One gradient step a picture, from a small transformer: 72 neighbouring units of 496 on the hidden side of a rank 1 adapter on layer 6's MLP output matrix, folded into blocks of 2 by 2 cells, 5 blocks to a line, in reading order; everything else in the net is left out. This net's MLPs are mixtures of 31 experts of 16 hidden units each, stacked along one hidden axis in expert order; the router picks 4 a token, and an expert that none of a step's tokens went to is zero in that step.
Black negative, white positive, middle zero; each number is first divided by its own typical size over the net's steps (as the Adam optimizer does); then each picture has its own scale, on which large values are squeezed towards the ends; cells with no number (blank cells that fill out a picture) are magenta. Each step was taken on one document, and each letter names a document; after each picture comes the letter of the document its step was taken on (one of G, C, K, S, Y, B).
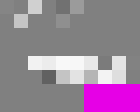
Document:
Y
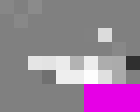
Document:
Y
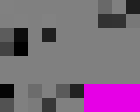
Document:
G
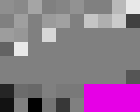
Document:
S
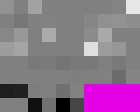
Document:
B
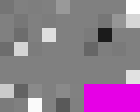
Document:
S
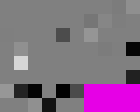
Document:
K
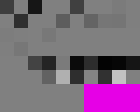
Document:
Y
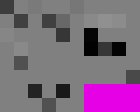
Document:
K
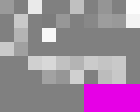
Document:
Y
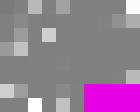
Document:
S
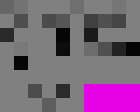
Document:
K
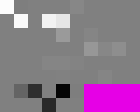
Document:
K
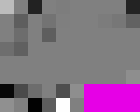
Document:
S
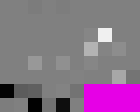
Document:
S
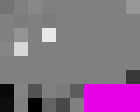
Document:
B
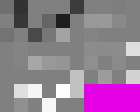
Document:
K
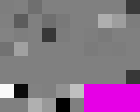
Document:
B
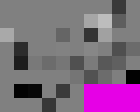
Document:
K
